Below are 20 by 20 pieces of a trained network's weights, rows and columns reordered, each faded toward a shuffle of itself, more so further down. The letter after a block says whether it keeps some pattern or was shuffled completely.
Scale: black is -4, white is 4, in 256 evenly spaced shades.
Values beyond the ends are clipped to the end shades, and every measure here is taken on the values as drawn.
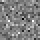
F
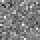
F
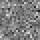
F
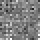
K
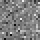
F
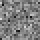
F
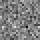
F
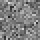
F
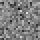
F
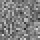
K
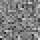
K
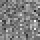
K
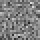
F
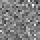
F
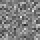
K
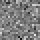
F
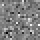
F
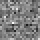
K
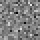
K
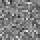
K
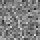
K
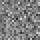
F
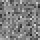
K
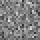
F
